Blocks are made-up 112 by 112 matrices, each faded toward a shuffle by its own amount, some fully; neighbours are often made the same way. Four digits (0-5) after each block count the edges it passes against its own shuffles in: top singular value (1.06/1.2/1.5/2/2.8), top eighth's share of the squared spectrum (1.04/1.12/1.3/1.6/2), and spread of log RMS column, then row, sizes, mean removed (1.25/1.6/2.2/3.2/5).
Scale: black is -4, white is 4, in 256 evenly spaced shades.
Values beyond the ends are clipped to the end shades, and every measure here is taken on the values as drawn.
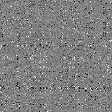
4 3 2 2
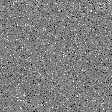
2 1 0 0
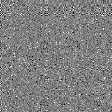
4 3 2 2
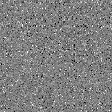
3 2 1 1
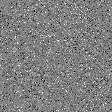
2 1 0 0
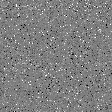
2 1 0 0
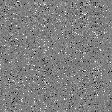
4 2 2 1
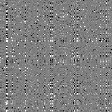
5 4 3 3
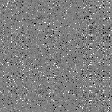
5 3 2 2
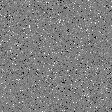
0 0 0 0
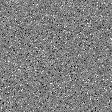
0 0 0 0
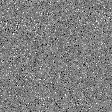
0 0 0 0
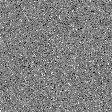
0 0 0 0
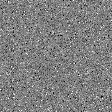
1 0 1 0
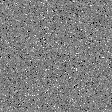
0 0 0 0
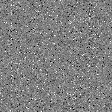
1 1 1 0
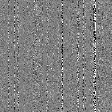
3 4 4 0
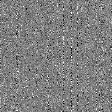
2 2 3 0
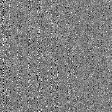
2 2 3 0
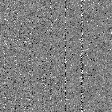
2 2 3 0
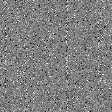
1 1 2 0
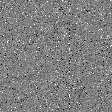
2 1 1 0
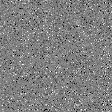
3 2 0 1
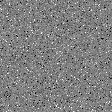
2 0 0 0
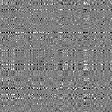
5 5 3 4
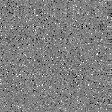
4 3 1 1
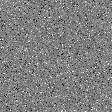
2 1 0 0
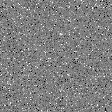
3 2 0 1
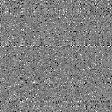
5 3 2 2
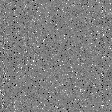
2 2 1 0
